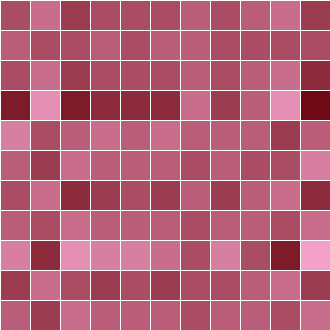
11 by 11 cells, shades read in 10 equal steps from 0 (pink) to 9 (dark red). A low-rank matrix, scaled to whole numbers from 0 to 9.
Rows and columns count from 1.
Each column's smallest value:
2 1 1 2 2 3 3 2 4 1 0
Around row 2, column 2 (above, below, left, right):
3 3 4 5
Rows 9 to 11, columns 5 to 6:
2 3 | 5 6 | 4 4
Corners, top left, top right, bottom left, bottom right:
5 6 4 3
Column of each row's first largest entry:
3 2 11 11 10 2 3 2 10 1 2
